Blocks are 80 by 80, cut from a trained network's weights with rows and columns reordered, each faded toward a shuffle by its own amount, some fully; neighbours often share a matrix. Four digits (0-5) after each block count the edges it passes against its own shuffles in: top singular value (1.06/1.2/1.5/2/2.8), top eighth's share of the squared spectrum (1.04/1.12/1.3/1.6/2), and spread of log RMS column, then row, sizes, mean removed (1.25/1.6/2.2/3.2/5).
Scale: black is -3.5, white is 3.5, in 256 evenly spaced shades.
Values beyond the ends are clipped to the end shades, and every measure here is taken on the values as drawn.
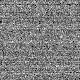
3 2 0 1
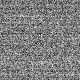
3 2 0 0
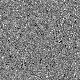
1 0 0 0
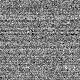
3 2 0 1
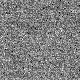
1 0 0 0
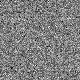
1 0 0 0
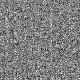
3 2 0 1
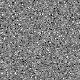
3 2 1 1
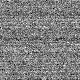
3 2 0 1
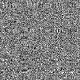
3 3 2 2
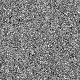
0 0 0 0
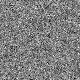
0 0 0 0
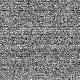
3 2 0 1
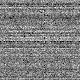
4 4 1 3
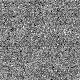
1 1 0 0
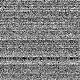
4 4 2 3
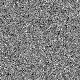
0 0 0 0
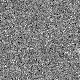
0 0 0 0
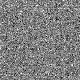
2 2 1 1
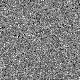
0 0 0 0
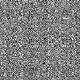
3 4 2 3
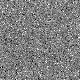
1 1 0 0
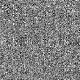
3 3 1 1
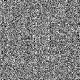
3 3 1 1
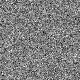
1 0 0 0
